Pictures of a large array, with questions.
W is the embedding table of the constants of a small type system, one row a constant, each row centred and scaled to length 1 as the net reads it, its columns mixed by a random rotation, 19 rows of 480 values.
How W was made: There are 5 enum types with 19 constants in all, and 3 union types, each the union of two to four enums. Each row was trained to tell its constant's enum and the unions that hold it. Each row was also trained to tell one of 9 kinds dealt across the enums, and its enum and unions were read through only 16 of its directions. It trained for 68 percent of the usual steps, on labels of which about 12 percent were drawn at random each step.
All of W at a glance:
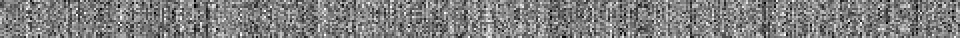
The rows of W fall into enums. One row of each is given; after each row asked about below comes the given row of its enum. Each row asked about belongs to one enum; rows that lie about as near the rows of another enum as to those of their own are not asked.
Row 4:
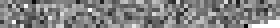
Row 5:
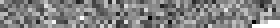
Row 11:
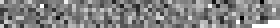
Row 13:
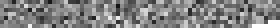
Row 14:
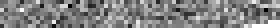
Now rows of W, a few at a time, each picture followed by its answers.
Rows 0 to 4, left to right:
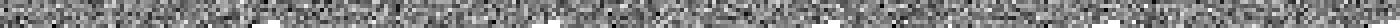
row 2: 14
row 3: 14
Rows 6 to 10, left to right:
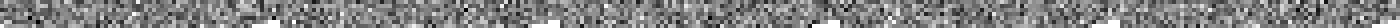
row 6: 11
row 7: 4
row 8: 5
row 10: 14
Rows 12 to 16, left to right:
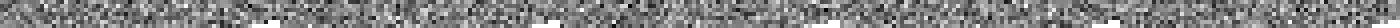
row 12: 13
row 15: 13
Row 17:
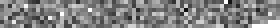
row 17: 4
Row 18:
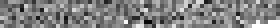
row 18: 4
